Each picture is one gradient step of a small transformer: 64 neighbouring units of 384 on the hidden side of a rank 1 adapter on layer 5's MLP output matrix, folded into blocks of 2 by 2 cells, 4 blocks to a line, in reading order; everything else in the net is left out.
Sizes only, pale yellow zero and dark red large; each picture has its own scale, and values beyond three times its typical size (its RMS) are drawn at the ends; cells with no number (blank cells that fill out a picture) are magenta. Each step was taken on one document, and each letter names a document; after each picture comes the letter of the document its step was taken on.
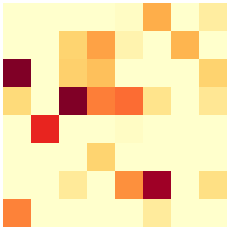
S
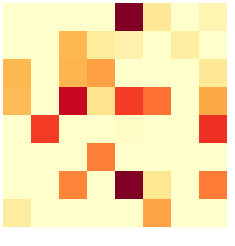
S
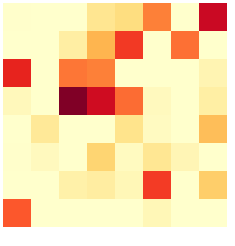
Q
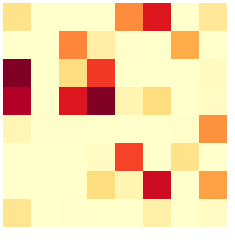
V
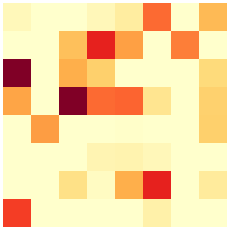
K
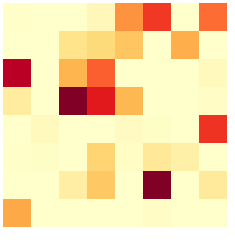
Q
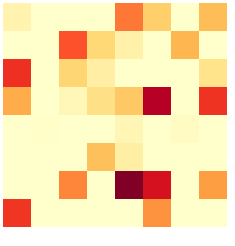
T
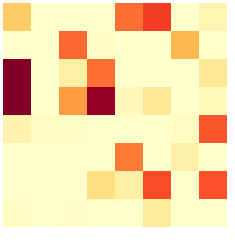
V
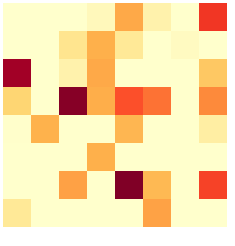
S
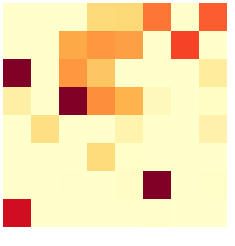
S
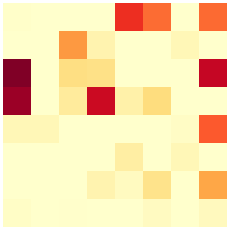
V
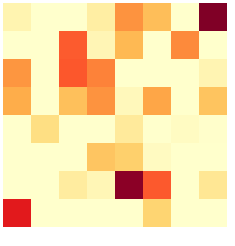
K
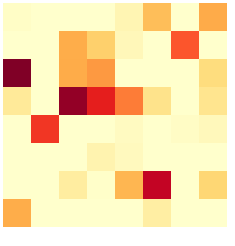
T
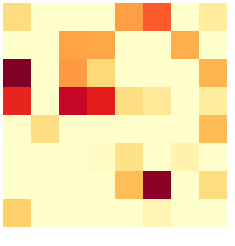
V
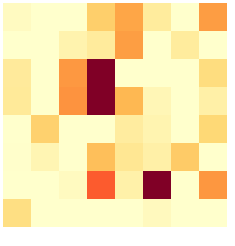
Q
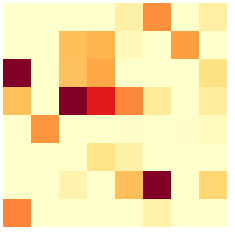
S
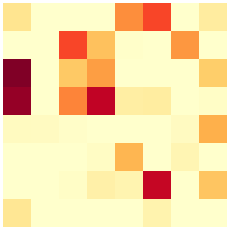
V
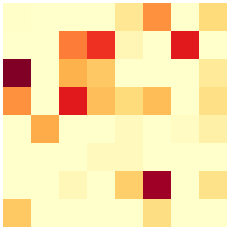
T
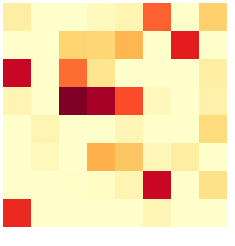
Q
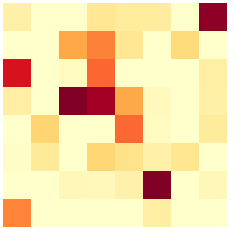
Q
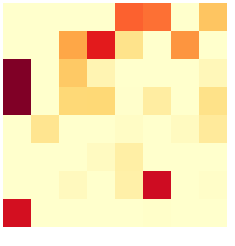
T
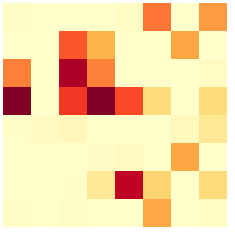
V
